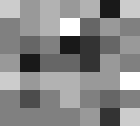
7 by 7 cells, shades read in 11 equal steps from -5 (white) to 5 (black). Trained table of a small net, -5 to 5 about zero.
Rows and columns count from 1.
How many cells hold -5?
2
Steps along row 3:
up down up down down down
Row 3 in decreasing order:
4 3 1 1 0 0 -1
